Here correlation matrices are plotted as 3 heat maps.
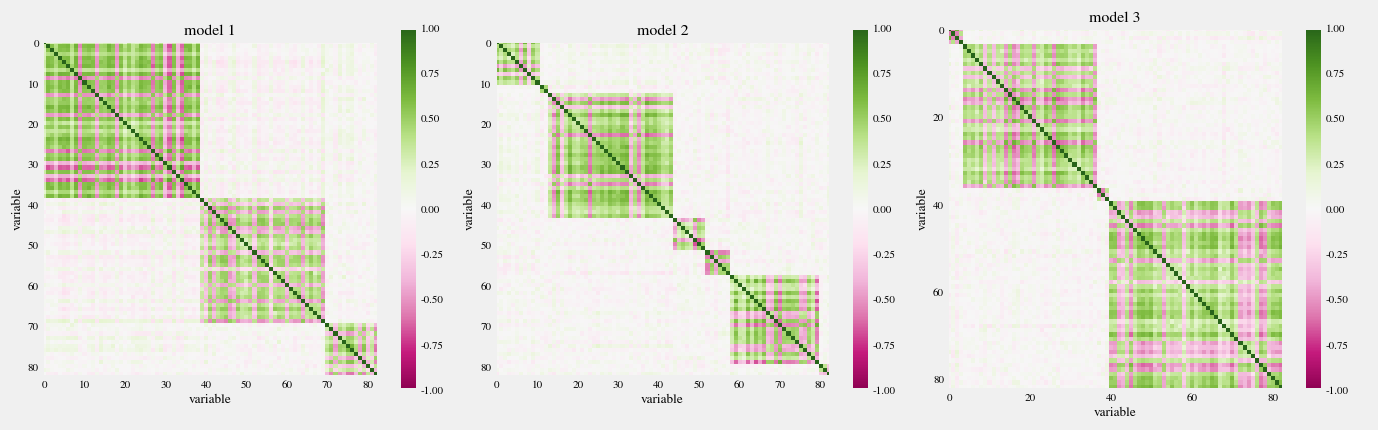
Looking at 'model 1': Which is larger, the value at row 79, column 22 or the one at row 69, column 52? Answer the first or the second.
the second
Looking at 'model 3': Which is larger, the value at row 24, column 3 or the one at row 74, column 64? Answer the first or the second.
the first
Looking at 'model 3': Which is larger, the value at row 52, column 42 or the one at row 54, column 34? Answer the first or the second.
the second
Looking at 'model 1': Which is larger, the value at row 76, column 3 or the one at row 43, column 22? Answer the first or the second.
the first
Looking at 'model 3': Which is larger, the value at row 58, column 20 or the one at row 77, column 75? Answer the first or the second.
the second
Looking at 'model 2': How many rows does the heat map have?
83
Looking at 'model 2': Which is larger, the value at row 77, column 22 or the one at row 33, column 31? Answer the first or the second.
the first
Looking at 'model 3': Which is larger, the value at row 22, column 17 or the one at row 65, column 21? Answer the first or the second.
the second
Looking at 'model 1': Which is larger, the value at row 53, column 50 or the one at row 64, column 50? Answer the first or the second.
the first
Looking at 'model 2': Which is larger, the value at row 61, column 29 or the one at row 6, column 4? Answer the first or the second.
the first
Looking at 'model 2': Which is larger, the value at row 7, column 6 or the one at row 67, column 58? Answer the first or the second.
the second
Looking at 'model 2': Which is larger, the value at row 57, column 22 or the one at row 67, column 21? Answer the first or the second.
the second
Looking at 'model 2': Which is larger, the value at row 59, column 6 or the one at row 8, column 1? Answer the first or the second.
the first
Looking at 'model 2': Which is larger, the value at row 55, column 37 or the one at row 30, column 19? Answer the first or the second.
the second
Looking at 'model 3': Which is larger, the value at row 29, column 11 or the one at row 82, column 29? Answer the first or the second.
the second
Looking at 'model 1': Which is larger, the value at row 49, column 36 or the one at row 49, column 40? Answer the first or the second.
the first
